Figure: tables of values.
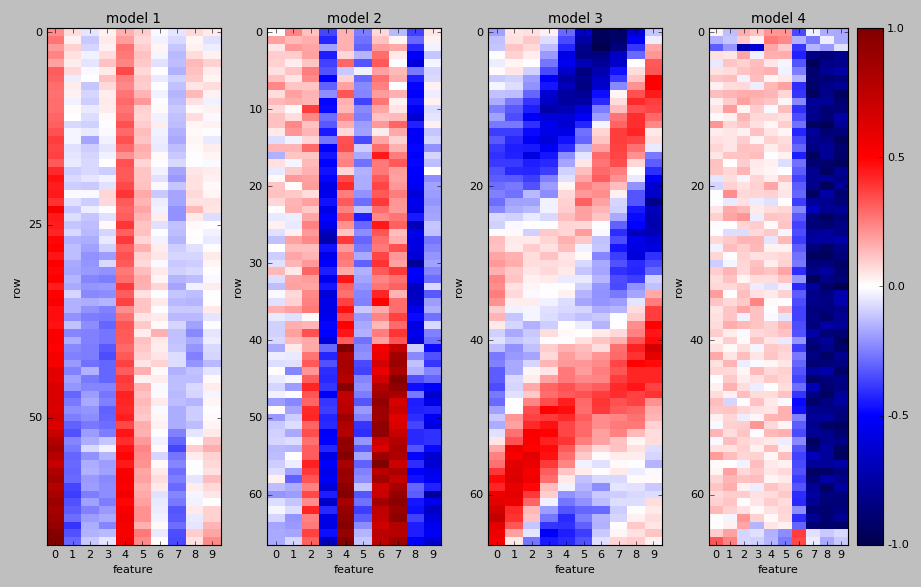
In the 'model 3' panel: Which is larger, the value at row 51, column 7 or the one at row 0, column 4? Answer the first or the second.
the first
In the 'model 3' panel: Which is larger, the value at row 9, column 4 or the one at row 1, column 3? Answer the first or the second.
the second
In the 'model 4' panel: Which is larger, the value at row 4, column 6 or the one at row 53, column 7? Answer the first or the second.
the first
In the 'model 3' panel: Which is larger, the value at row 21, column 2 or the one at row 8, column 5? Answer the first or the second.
the first
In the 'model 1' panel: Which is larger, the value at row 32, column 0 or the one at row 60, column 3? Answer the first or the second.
the first
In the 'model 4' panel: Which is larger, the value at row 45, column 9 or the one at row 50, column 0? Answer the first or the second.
the second
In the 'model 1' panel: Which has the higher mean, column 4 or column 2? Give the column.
4
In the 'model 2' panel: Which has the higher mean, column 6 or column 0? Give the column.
6
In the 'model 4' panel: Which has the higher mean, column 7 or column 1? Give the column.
1
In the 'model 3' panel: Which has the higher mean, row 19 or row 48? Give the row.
48
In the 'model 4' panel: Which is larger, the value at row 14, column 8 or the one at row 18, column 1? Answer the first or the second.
the second
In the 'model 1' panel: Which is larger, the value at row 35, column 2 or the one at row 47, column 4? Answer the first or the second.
the second
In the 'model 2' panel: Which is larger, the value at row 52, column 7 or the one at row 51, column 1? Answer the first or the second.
the first
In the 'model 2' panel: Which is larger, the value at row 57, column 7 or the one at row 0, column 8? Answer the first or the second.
the first
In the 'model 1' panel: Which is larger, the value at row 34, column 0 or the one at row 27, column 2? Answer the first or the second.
the first
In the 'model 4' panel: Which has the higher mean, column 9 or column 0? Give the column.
0
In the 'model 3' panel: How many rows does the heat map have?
67
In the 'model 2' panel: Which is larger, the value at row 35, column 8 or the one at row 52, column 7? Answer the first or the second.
the second
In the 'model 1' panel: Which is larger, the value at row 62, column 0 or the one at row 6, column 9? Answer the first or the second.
the first
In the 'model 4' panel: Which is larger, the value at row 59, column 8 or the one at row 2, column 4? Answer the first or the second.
the second
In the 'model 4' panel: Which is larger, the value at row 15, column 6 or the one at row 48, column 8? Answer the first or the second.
the first
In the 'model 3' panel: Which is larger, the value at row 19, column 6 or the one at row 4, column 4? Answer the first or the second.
the first
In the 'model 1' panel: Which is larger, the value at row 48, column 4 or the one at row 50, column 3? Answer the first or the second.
the first
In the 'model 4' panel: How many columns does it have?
10
